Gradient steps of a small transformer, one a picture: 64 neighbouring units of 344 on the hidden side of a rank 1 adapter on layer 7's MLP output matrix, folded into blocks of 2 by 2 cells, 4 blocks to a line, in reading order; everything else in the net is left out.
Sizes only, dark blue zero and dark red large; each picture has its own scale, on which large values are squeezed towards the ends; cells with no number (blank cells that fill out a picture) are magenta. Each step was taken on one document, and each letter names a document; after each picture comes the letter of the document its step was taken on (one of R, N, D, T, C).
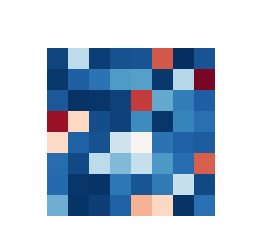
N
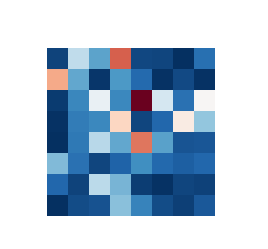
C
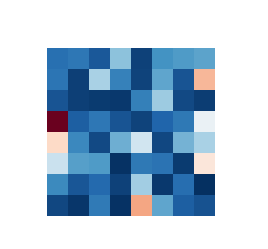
N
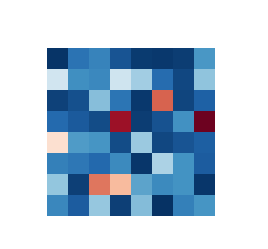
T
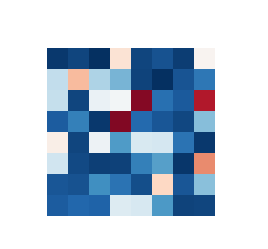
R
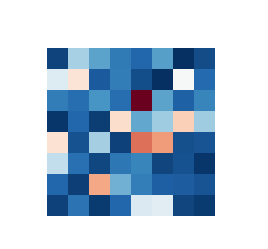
C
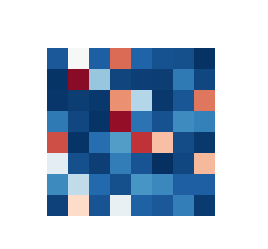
R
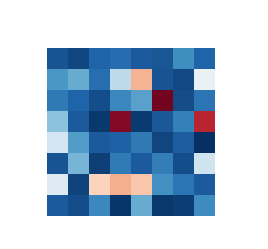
T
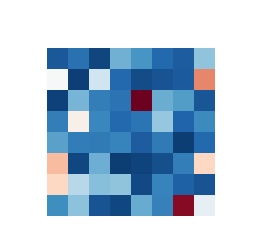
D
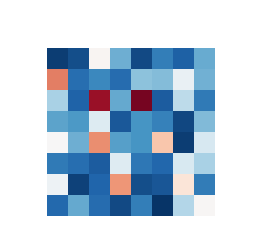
D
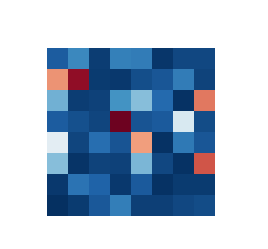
R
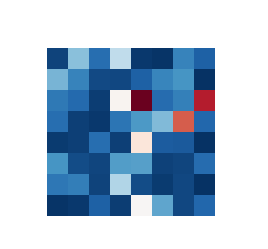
C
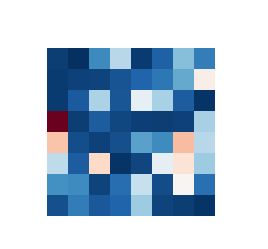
N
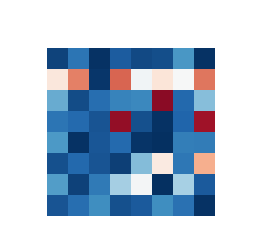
T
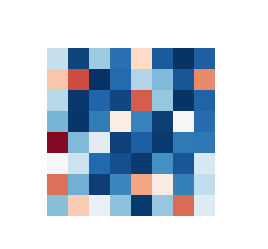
D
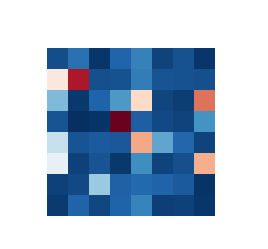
R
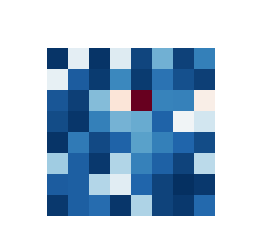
C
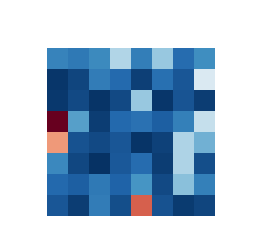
N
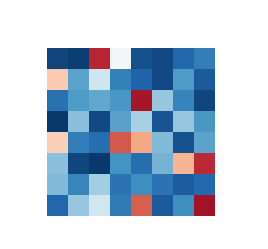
C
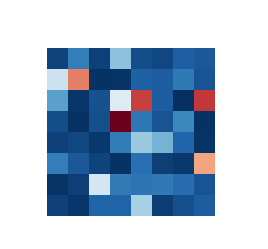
R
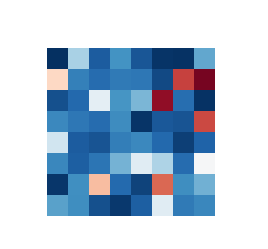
T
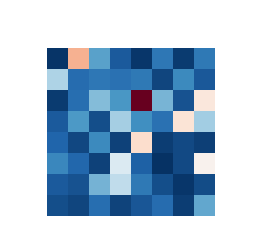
C
